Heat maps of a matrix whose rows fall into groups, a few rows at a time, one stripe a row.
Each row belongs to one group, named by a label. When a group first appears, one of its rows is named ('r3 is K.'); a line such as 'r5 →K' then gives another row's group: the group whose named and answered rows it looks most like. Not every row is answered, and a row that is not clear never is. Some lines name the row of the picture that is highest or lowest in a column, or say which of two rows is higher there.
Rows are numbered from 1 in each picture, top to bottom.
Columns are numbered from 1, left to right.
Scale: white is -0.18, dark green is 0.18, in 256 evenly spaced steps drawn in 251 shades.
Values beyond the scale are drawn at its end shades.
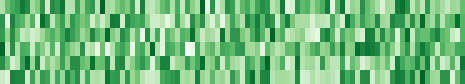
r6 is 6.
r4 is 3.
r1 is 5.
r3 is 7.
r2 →6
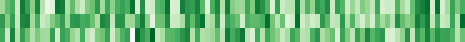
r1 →5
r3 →3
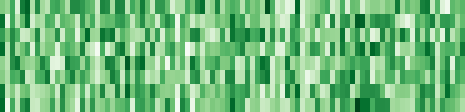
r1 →5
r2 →3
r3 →7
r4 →3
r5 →6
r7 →3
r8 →3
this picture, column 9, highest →5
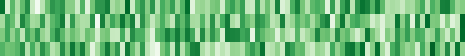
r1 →3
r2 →5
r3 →5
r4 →6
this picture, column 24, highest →4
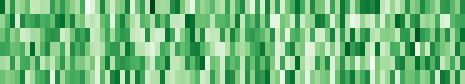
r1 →3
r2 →5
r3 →7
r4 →6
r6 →6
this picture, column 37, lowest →2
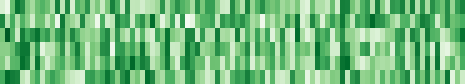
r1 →6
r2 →3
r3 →5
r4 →5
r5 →5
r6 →7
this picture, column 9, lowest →4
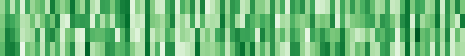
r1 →7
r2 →7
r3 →7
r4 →7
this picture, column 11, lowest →4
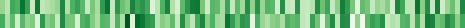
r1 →5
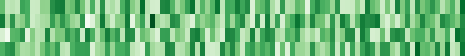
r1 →5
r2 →3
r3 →6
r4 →7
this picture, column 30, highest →4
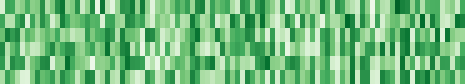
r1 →5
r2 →6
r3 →7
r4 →7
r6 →7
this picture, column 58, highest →2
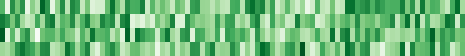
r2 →7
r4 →6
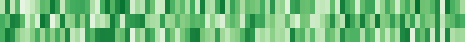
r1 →7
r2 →6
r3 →7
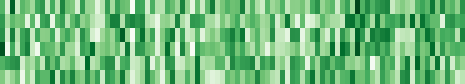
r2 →6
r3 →3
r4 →3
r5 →7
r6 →7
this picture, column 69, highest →4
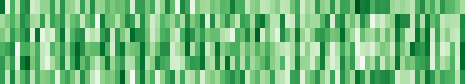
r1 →3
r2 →5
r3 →5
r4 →5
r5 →5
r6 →3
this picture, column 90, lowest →4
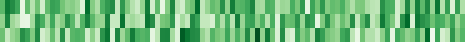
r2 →7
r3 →5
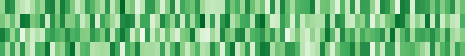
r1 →7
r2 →5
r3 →7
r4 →6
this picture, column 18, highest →1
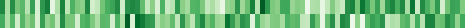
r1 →6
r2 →3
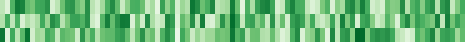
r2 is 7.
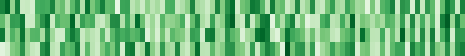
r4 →6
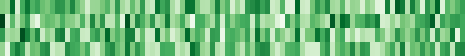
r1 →5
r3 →5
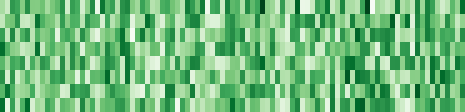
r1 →5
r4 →7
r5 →6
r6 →3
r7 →7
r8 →3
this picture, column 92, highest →5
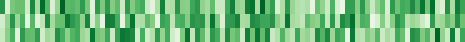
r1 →6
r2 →6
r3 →5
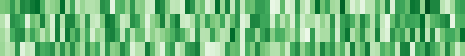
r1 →5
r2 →6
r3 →6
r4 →7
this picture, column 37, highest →3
